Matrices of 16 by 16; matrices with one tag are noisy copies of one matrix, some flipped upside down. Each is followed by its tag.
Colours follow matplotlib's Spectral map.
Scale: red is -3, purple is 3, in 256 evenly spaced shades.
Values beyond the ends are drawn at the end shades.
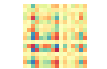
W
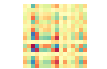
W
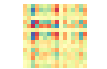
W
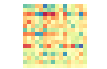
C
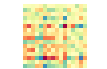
C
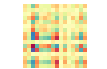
W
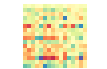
C
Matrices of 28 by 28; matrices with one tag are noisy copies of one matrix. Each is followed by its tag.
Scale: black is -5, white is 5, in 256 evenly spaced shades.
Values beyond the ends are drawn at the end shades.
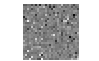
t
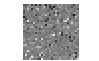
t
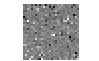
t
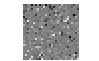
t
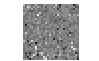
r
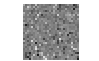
r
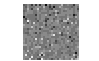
t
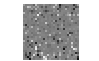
r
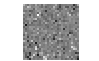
r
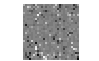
r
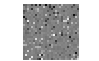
t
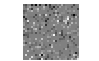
t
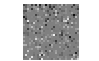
t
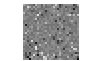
r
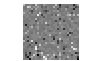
r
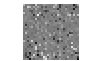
r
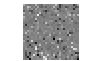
r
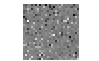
t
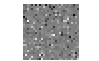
t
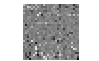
r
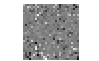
r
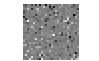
t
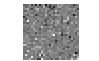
t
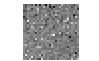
t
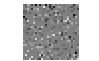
t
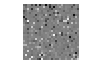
t
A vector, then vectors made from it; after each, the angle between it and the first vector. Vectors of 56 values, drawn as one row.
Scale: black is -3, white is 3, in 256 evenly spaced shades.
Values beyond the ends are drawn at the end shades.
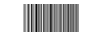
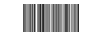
partly opposed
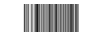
partly aligned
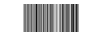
partly aligned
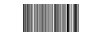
orthogonal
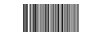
partly opposed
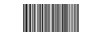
nearly opposite
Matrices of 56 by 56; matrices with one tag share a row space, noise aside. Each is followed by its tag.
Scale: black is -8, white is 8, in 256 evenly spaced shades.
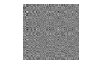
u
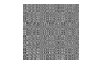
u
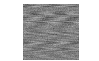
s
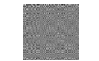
u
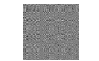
u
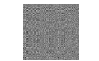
u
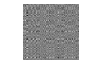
u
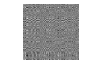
u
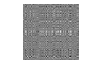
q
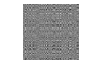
q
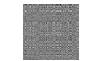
q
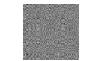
u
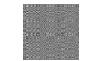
u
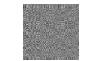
u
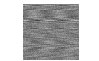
s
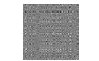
q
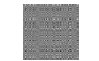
q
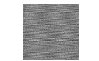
s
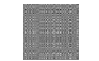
q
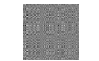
u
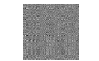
u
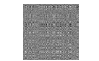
q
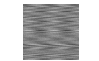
s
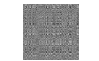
q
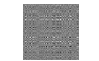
q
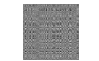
q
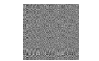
u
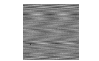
s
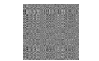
u
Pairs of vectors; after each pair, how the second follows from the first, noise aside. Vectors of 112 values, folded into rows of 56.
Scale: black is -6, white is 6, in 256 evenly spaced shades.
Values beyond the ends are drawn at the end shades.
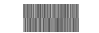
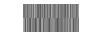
copied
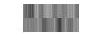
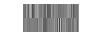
sign-scrambled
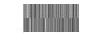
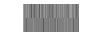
partly zeroed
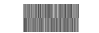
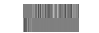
partly zeroed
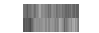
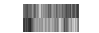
scaled up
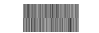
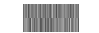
sign-scrambled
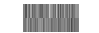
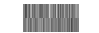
copied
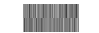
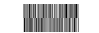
scaled up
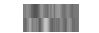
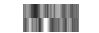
scaled up
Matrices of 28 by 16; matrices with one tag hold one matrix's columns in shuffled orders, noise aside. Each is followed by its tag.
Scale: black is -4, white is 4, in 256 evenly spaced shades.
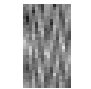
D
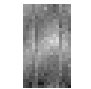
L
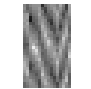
D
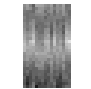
L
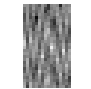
D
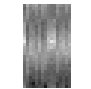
L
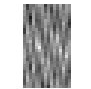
D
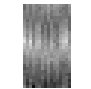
L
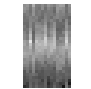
L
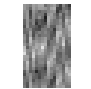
D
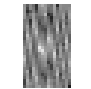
D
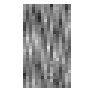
D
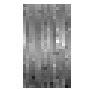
L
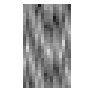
D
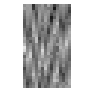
D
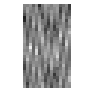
D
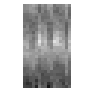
L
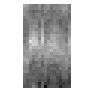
L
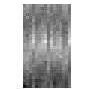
L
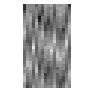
D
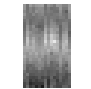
L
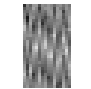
D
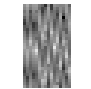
D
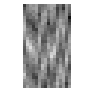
D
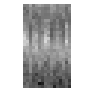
L
